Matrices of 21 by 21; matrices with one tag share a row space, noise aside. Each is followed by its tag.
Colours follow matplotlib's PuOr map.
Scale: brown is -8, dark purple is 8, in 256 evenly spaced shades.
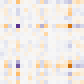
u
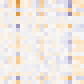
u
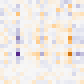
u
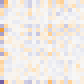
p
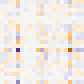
u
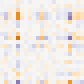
u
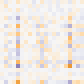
u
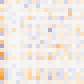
p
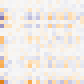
p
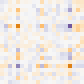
u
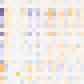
p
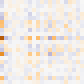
p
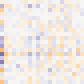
p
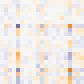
u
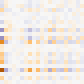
p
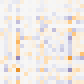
u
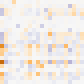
p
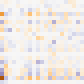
p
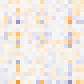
u
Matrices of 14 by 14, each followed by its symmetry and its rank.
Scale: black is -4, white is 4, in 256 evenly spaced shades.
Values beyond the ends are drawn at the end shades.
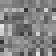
neither, rank three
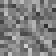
antisymmetric, full rank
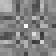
symmetric, rank three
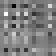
antisymmetric, rank two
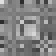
symmetric, rank two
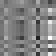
neither, rank one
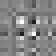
symmetric, rank two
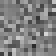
antisymmetric, full rank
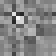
symmetric, rank three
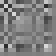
symmetric, rank two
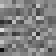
neither, rank three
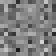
neither, rank three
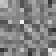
symmetric, rank three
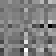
antisymmetric, rank two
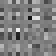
antisymmetric, rank two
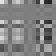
neither, rank one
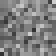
antisymmetric, full rank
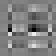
neither, rank one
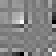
symmetric, rank two
